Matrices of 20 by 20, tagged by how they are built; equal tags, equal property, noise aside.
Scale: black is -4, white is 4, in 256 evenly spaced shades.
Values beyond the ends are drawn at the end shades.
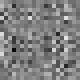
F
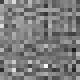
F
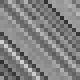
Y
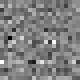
F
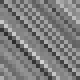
Y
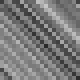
Y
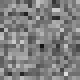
F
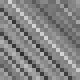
Y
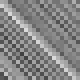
Y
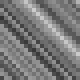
Y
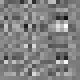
F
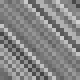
Y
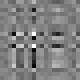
F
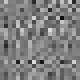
F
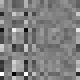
F
